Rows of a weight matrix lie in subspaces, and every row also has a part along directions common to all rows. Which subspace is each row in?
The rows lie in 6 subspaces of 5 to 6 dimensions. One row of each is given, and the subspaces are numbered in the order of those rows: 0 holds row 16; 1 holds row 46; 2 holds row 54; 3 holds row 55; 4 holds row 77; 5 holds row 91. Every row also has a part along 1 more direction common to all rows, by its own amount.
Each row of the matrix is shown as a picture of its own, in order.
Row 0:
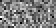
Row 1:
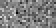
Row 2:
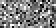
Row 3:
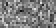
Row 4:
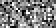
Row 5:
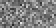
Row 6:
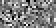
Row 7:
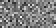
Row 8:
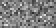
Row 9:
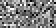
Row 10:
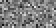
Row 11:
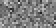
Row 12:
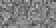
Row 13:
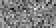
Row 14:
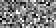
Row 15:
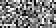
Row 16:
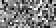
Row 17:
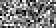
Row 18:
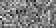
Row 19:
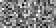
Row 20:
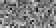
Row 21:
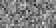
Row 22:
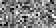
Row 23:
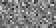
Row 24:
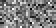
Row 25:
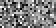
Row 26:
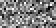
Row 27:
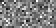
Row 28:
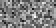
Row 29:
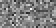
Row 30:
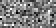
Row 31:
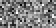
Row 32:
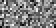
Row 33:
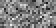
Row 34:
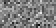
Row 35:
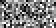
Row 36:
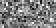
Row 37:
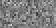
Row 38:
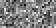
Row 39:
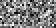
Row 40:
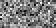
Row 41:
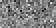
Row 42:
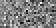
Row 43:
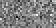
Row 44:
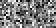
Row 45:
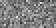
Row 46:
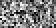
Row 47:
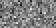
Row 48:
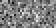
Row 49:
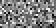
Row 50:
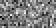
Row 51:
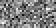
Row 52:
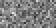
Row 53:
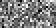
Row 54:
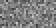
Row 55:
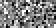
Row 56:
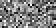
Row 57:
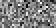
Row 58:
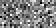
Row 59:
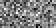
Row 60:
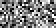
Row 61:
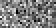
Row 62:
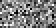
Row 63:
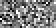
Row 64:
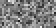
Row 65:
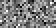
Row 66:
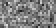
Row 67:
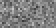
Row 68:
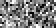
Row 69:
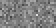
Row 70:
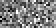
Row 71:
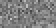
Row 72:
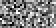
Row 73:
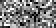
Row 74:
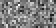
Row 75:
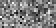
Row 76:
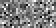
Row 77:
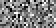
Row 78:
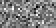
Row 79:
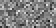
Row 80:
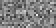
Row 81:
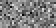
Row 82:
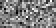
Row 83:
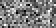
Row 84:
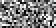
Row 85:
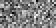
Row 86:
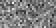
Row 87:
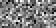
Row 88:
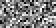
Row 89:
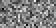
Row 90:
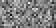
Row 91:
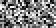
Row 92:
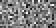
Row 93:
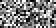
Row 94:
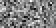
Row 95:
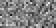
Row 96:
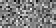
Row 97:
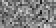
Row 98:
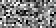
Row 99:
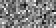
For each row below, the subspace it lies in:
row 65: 1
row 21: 3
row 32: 2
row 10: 2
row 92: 5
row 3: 0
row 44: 2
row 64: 2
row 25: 1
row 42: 3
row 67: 0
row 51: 3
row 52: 4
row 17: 5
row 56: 1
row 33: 3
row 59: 0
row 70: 4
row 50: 2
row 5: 5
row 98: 2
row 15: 1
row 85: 4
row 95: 2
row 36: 0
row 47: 0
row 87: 2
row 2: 3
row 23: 5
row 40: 0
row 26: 1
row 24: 2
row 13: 0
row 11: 0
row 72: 4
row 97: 0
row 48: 1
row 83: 2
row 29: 1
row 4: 3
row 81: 3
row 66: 0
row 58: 3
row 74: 0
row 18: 4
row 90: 5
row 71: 5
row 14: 4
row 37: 4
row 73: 3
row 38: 3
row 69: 5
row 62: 5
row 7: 1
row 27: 1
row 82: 3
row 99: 3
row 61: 4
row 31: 5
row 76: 3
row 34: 0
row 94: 0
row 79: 2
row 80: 5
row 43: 0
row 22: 5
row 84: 2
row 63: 4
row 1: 4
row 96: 1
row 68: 2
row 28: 4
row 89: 4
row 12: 0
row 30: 2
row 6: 4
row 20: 2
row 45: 3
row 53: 5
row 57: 5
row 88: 3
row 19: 5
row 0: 1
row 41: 1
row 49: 5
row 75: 1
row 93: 1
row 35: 3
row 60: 5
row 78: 0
